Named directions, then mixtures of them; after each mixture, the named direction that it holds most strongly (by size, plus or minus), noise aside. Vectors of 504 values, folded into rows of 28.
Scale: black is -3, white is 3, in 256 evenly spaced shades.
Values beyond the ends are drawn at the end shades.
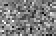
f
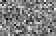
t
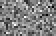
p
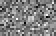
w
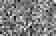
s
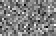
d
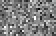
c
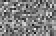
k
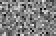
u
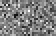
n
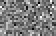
p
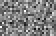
k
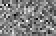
n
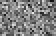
u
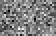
f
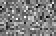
w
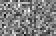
n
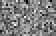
p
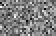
n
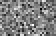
u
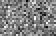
c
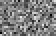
s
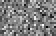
c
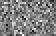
u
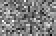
f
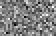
p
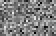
c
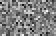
u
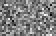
f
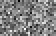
s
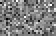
t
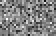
t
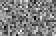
c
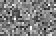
s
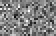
n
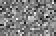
w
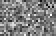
s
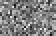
s
